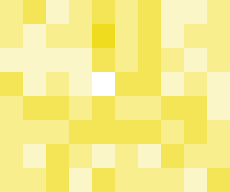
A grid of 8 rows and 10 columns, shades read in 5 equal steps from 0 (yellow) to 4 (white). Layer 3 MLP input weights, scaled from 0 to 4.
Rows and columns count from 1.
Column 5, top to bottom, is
1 0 1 4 1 1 3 1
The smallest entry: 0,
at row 2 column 5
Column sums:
16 18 15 18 12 14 12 17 17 17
